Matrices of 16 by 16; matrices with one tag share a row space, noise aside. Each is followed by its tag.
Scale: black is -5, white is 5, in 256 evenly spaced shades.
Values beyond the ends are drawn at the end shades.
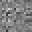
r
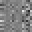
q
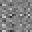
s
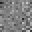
q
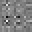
r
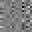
q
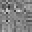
r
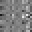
q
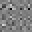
s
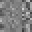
q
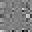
q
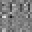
s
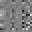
q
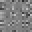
q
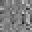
q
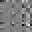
q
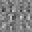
s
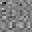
s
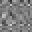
s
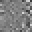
q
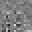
r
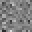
s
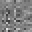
r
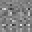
s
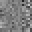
q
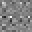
s
